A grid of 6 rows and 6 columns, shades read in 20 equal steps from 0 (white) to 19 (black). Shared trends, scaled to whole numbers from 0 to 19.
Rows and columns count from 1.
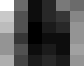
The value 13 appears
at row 2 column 2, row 3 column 2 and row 5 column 2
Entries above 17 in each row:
1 1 1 3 2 0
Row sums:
66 75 78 86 81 78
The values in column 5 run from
10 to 18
